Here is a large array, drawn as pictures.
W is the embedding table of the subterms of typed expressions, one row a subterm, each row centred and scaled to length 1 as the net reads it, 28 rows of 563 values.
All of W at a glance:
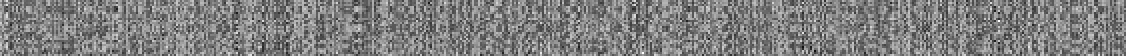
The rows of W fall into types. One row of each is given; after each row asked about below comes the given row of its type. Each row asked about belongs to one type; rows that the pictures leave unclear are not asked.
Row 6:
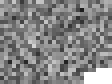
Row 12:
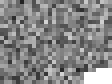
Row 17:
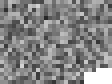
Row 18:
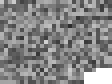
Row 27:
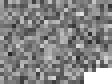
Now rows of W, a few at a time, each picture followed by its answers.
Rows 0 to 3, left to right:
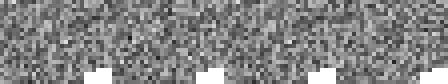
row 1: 17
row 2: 17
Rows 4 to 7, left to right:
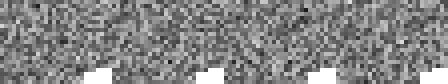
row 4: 12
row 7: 17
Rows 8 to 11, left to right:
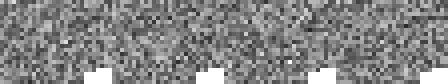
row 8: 17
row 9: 27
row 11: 18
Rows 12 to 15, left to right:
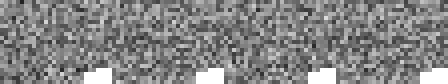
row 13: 12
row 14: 12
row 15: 12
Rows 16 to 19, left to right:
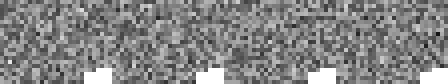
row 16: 17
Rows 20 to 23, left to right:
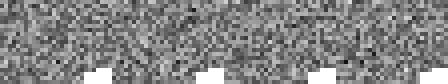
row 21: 6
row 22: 18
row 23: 18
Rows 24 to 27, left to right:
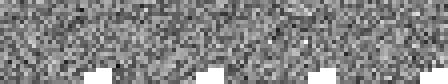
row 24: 6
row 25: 6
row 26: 6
